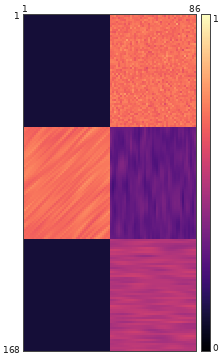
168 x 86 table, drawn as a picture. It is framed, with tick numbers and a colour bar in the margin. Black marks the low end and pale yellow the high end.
It is made of 3 by 2 panels. Panel 1,1: very low, flat. Panel 1,2: high, fine-grained, faint in contrast. Panel 2,1: high, slanting up to the right, faint in contrast. Panel 2,2: low, streaked downward, faint in contrast. Panel 3,1: very low, flat. Panel 3,2: middling, streaked across, faint in contrast.
